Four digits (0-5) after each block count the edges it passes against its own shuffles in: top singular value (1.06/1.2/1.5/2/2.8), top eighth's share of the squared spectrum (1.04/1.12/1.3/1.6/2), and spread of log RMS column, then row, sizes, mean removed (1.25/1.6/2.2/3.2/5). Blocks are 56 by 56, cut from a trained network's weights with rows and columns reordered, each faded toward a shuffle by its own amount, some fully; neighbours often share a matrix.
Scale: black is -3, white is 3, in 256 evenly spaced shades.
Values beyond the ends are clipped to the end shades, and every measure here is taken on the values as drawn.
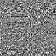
3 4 1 3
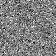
0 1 0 0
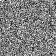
0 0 0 0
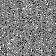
0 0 0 0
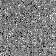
2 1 0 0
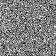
0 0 0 0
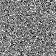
1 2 0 0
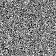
1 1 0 0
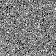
0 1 0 0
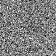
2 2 0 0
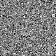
2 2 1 1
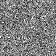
0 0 0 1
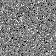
0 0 0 0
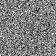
1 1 0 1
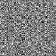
3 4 2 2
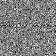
2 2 0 1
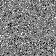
0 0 0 0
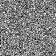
2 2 0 1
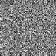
3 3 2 1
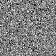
0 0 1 0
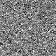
2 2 0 0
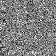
2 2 0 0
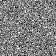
2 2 0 0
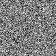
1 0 0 0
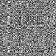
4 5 2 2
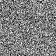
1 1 0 0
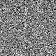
2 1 0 0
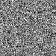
3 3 0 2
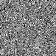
1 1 0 0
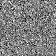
0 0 0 0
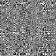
3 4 3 3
